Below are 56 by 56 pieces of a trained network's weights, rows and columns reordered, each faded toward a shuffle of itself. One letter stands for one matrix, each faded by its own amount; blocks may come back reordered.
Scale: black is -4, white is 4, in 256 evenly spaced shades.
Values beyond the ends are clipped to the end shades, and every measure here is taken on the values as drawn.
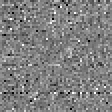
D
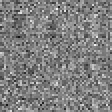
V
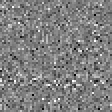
D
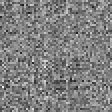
V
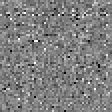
D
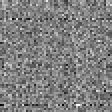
V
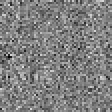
V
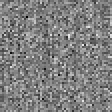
V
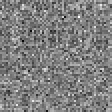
V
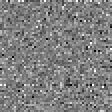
D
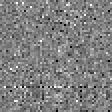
D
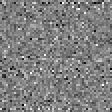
D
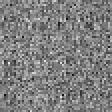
V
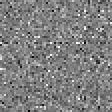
D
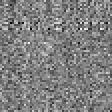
V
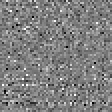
D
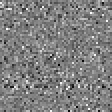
D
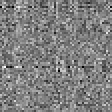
V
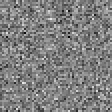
V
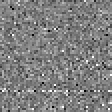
D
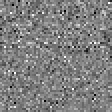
D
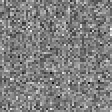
V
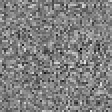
V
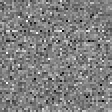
D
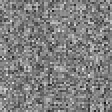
V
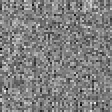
V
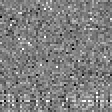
D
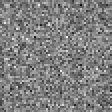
V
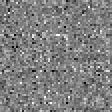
D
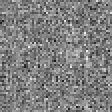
V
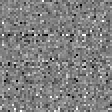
D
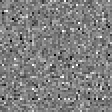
D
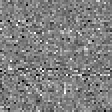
D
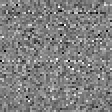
D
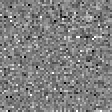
D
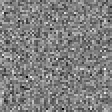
V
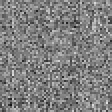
V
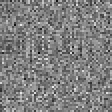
V
